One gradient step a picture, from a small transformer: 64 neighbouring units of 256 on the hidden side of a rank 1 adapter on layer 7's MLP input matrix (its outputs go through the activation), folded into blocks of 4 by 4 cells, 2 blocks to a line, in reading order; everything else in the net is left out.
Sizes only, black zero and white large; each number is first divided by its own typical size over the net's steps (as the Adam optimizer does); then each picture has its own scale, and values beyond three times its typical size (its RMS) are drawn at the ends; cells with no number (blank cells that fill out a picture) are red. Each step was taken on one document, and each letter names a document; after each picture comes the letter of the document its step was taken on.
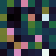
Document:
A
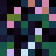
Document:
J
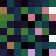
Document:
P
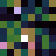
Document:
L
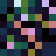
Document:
J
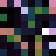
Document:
A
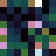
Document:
A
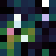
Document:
L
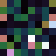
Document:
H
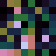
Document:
L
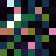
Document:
L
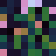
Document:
A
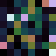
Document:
J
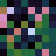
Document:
H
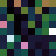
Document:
P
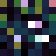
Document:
A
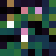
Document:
L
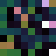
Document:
J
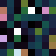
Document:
H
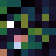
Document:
L
